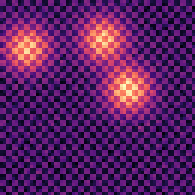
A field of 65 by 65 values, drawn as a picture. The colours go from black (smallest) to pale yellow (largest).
Average level on the scale: 30%. Bumps: three. Mirror symmetry: none.
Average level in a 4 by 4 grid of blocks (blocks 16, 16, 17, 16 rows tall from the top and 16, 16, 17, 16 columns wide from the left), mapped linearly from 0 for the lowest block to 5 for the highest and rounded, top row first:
3230 / 3151 / 0020 / 0000
